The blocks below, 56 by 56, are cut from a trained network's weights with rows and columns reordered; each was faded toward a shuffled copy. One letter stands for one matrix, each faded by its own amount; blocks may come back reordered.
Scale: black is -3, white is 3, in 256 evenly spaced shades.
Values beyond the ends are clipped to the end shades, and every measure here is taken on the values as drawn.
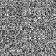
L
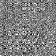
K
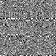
K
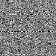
K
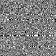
K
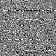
K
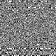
K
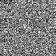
L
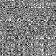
K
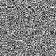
L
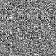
L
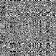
K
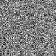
L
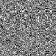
L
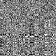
K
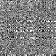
K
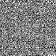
L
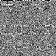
K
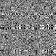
K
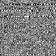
K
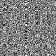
L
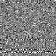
K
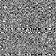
K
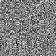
L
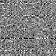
K
